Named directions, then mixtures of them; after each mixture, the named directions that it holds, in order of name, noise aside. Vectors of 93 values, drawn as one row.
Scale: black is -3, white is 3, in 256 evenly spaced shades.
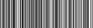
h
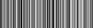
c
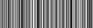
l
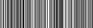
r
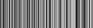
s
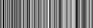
r, s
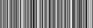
l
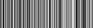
r, s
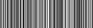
l, r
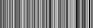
h, s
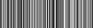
c, r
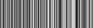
r, s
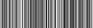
c, r
